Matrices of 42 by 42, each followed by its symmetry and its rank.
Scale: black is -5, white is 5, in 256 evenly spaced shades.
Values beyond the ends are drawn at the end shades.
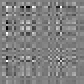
symmetric, rank two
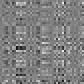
neither, rank three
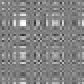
symmetric, rank two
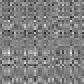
neither, rank three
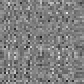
neither, rank five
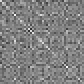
symmetric, rank five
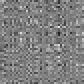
neither, rank five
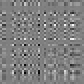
antisymmetric, rank two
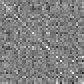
symmetric, rank five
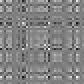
symmetric, rank two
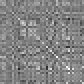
symmetric, rank five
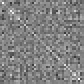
symmetric, rank five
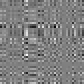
antisymmetric, rank two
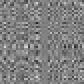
neither, rank three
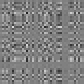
antisymmetric, rank two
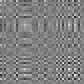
symmetric, rank two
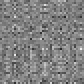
neither, rank five
